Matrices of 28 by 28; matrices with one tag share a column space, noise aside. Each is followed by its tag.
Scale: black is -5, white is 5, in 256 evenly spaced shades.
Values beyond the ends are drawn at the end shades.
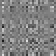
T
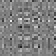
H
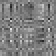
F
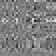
H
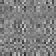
T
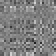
T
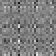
T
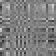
F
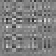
H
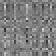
F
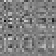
H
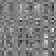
F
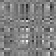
F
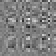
H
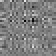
H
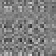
T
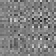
H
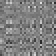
T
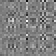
H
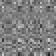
T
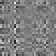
T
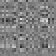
H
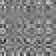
T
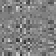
T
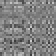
T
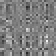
F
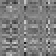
T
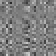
T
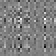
H
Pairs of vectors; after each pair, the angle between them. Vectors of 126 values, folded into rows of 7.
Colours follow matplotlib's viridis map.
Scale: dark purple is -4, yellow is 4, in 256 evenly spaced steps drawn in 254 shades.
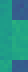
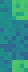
nearly opposite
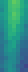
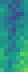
nearly opposite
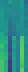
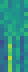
nearly opposite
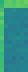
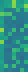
partly aligned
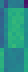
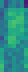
nearly parallel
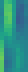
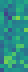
partly opposed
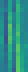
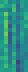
nearly opposite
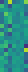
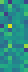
nearly opposite
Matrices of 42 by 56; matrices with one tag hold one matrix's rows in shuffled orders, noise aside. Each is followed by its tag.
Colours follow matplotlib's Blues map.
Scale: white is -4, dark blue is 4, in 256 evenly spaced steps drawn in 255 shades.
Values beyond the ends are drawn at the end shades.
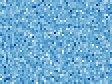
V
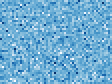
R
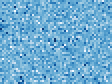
R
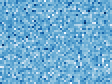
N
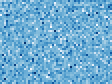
V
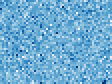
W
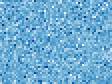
N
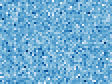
N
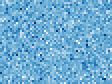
W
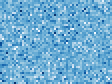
R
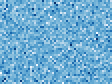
V
